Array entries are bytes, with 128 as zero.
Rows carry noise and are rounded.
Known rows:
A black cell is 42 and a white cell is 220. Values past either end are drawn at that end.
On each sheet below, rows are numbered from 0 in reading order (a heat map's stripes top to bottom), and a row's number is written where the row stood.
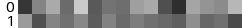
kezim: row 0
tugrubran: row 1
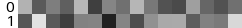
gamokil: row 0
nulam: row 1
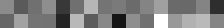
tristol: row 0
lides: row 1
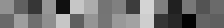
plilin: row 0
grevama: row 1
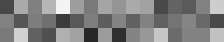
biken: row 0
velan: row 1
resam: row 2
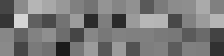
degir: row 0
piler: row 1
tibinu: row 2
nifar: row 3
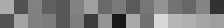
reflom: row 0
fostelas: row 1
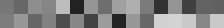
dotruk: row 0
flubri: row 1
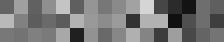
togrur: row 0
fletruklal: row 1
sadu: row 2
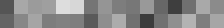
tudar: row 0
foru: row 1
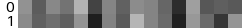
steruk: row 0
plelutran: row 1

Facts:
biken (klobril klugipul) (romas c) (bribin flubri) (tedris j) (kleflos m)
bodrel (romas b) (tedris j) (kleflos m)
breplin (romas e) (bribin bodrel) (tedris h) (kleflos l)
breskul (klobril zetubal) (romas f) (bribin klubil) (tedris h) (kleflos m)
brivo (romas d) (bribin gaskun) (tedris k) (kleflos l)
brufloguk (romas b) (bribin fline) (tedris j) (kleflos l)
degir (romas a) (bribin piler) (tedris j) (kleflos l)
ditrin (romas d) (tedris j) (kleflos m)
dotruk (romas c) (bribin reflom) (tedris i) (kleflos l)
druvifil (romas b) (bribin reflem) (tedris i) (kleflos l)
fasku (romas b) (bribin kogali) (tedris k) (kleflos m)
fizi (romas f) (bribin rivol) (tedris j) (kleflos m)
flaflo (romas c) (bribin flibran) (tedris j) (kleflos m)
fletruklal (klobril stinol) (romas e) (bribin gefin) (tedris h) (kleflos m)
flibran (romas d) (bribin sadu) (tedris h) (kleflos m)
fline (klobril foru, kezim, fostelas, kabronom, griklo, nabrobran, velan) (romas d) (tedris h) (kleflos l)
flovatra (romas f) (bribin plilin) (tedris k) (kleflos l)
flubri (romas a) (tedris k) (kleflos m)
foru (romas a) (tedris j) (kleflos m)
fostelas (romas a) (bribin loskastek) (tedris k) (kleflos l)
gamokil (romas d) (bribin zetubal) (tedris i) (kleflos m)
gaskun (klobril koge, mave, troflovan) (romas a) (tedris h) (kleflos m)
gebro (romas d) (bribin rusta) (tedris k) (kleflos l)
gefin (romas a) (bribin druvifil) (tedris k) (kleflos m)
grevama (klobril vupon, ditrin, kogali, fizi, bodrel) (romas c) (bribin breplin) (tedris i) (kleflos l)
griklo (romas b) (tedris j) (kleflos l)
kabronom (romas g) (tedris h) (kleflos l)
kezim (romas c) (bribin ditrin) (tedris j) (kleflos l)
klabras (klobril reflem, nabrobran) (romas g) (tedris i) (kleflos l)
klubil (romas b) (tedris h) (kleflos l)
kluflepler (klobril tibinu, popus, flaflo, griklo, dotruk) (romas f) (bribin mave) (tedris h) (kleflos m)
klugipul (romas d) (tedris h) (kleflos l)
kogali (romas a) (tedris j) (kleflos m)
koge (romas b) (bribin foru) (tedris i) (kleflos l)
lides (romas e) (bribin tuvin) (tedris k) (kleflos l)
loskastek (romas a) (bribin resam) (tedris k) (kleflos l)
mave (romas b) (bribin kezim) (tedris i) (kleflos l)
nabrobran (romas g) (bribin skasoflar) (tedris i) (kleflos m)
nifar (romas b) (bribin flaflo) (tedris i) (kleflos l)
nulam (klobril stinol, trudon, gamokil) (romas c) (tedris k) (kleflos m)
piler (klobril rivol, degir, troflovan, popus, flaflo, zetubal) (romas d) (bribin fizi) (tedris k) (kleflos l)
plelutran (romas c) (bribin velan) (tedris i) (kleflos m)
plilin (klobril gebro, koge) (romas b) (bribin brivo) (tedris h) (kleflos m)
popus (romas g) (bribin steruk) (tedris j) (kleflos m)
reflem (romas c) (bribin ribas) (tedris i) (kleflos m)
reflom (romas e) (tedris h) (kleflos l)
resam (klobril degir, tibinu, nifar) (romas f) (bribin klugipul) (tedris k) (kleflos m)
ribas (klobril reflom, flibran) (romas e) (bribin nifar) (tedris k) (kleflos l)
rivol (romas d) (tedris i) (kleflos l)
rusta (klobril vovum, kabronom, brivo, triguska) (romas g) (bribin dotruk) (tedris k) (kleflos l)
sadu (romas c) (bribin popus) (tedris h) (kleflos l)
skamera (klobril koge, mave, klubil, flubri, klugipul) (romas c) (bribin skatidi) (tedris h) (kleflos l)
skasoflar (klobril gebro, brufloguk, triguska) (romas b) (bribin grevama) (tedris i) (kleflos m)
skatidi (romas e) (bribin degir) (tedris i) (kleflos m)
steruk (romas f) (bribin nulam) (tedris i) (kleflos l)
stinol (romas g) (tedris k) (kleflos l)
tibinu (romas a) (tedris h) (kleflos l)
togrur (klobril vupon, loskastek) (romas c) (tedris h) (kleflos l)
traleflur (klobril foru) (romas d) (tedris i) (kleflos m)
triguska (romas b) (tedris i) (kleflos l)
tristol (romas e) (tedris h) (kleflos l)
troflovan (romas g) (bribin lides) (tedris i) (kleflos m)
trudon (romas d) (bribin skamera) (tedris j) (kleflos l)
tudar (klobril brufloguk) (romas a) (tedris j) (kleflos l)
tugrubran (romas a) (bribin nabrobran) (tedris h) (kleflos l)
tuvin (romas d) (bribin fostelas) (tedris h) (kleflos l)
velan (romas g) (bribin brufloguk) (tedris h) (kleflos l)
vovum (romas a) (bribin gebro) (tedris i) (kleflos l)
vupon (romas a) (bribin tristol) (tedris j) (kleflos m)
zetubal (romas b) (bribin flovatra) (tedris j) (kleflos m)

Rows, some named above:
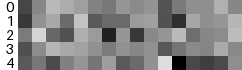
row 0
degir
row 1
kezim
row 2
resam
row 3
degir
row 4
skamera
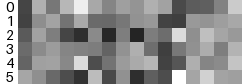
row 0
biken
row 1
trudon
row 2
stinol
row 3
foru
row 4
flaflo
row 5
fasku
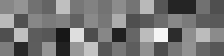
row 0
fline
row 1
nabrobran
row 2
ribas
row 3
koge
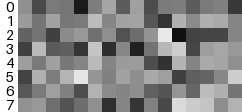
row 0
nifar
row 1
zetubal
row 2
skamera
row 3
rusta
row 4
zetubal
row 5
biken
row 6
griklo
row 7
gefin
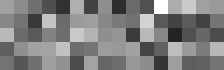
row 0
fasku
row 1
gaskun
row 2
skasoflar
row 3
fizi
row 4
klugipul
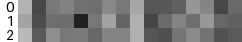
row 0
troflovan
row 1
skatidi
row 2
nabrobran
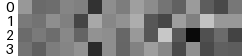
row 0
flibran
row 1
bodrel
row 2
klabras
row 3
tuvin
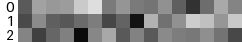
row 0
tudar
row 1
gebro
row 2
klubil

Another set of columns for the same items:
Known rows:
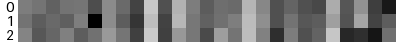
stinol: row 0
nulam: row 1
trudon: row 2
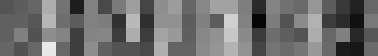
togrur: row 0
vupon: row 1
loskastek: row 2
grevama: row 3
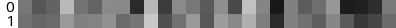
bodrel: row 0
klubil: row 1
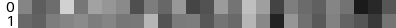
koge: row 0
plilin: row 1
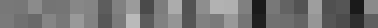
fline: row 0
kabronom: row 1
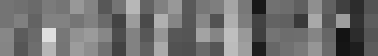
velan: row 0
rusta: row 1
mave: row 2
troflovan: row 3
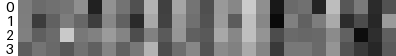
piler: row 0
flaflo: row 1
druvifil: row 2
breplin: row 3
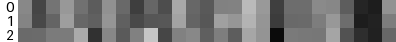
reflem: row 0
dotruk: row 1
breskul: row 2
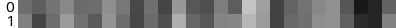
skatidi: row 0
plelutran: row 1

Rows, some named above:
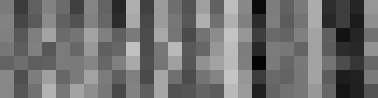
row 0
flaflo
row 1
kezim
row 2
gamokil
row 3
flibran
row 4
tibinu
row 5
gamokil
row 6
troflovan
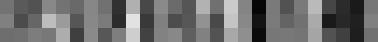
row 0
degir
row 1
zetubal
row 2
breskul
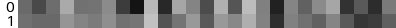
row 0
biken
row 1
klubil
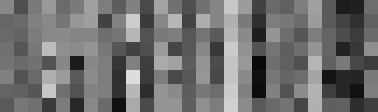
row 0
gamokil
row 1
klugipul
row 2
plilin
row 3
skasoflar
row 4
resam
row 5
zetubal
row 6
vupon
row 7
ribas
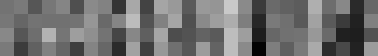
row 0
fostelas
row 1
tuvin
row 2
troflovan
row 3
flaflo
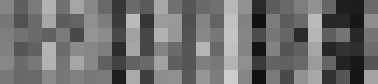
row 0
nabrobran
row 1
ditrin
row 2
gebro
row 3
griklo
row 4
klabras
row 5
foru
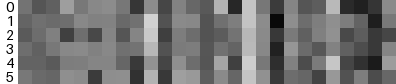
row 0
brufloguk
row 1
gaskun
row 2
fletruklal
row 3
plilin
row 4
tudar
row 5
fasku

